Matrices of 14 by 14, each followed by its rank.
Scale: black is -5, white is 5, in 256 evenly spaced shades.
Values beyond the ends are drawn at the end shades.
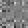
two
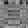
two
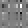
one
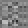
two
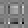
one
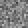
full rank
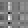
one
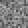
full rank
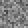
full rank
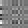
one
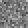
full rank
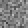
full rank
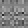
two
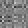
two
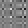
one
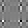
one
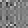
two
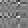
two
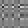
one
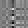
one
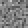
full rank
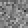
full rank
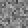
full rank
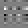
one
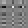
one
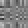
two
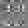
two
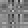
two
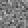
full rank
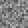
full rank
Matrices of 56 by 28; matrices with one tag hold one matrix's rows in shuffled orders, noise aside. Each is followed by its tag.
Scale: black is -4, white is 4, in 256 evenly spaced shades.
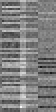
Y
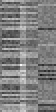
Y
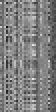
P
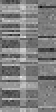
Y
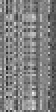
P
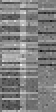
Y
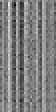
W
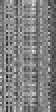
P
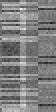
Y
